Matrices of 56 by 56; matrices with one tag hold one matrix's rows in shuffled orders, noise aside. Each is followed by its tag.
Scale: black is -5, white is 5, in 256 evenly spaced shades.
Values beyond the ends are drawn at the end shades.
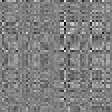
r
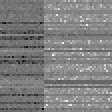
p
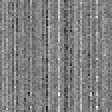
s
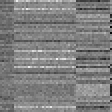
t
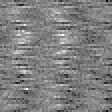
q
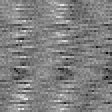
q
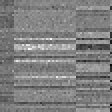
t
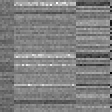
t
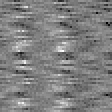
q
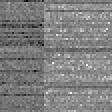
p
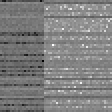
p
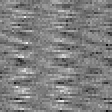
q
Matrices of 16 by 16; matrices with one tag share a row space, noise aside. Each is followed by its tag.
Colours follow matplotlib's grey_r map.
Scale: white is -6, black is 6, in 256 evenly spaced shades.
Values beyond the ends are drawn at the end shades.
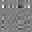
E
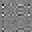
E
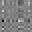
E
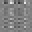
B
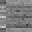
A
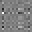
E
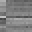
A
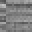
A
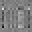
E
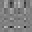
B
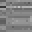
A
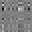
E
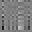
E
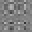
B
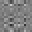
B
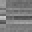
A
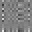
E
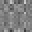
B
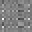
E
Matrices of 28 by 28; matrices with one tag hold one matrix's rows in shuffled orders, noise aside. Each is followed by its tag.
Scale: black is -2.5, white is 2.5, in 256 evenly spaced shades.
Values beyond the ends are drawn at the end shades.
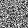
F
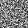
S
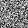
S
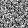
S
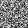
S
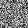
F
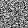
S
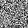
S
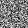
S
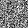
F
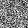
F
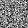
F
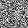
F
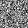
F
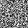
F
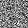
F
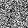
F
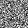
F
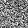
S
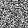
S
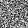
S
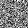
F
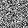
F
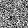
F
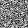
S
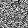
S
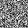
F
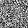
F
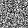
F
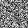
S
